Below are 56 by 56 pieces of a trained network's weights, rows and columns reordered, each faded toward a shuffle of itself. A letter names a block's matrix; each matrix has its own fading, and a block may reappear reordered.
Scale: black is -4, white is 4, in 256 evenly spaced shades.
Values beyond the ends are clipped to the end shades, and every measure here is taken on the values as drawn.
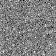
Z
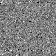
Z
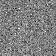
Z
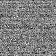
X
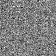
Z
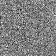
Z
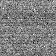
X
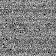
X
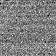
X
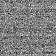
X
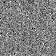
Z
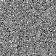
Z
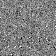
Z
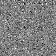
Z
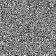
Z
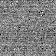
X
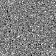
Z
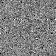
Z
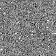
Z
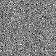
Z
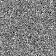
Z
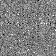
Z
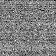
X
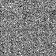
Z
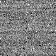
X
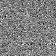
Z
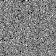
Z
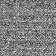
X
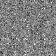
Z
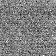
X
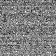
X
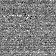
X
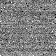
X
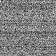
X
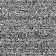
X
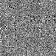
Z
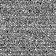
X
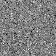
Z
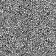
Z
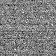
X
